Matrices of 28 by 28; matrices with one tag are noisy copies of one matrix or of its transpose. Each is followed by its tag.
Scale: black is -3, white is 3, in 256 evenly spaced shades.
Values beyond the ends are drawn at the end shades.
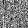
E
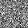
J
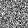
J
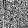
E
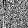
E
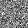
J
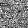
E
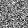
J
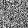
E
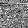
E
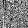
E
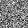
J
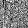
E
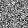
J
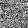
E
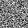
J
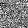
E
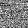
E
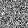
J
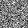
J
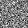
J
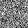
J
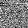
E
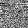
E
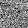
E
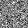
J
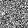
J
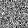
J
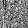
E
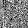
E
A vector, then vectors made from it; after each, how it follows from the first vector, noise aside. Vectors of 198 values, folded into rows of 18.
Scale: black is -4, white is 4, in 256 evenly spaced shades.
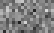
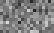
reversed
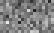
reversed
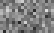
copied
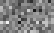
reversed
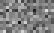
sign-scrambled
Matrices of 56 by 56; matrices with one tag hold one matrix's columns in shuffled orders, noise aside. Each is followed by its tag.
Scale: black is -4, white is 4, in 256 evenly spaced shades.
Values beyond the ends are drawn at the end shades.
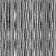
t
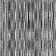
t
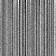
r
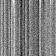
r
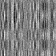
t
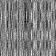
t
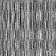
t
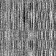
t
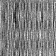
t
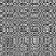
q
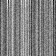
r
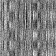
t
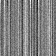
r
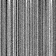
r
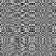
q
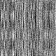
t
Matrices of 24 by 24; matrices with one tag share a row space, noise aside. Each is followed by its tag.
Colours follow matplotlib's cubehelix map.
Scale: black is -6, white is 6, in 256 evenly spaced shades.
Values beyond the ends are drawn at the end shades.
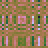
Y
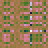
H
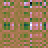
H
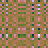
Y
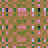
Y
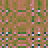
Y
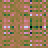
H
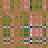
H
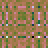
Y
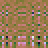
Y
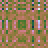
Y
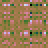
H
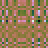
Y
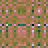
Y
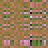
H
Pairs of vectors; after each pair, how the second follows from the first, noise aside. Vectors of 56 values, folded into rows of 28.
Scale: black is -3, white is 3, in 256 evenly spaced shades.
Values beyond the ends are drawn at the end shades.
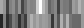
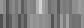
shrunk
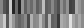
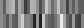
shuffled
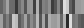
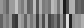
negated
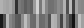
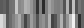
negated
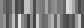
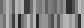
negated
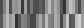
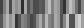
copied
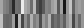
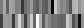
shuffled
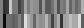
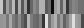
shuffled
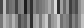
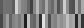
shuffled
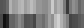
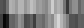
copied
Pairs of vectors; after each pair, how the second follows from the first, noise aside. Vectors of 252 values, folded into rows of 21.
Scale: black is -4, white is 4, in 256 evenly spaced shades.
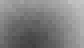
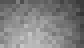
negated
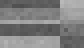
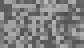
shuffled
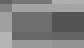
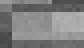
negated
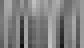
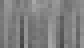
shrunk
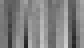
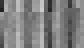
wrapped around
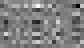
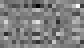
negated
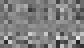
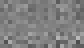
shrunk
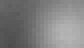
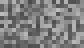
shuffled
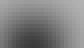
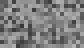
shuffled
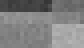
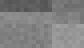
shrunk
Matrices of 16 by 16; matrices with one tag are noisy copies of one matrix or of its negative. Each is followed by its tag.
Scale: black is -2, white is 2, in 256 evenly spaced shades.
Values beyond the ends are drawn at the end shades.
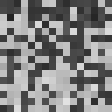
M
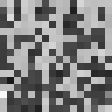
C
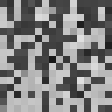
C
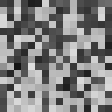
C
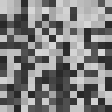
M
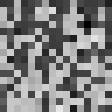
C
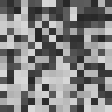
M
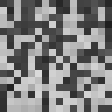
C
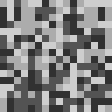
C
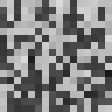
C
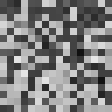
M
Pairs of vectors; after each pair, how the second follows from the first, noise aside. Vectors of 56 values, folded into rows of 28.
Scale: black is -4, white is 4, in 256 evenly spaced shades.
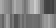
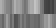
copied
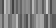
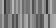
negated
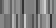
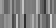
negated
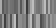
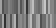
copied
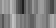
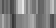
negated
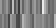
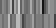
negated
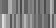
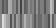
copied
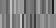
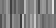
negated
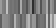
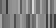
negated
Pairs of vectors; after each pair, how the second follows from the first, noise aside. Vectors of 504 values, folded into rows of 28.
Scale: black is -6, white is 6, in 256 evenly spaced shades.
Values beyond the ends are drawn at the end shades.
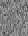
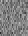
shuffled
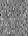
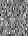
scaled up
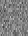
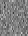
shuffled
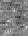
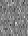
shuffled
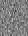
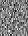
scaled up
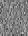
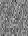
shuffled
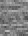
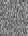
shuffled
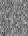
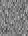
shuffled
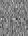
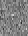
shuffled
